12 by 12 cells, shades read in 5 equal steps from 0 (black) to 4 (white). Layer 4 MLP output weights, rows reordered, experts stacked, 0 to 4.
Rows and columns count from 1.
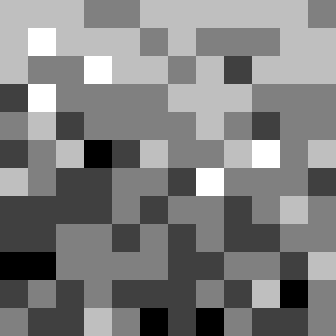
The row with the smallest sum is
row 12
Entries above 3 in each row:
0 1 1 1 0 1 1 0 0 0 0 0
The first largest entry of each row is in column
1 2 4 2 2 10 8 11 3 12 10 4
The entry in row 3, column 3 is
2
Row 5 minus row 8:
1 2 0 1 0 1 0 1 1 -1 -1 0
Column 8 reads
3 2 3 3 3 2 4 2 2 1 2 0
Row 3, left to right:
3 2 2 4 3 3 2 3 1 3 3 3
